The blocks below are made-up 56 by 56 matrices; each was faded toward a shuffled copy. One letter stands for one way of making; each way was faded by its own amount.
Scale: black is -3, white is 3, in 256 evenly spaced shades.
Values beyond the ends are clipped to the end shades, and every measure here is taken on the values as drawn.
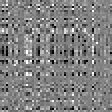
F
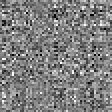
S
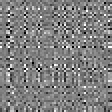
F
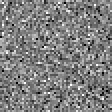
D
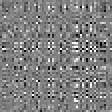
F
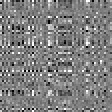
F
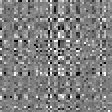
F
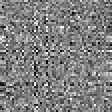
S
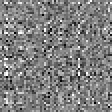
S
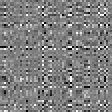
F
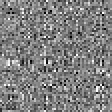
S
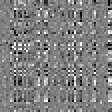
F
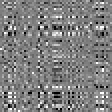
F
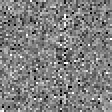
D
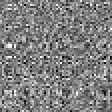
S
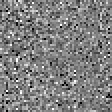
D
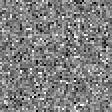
D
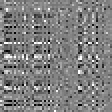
F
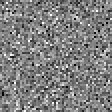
D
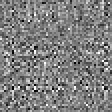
S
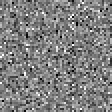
D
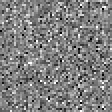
D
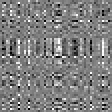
F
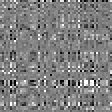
F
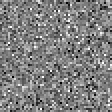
D
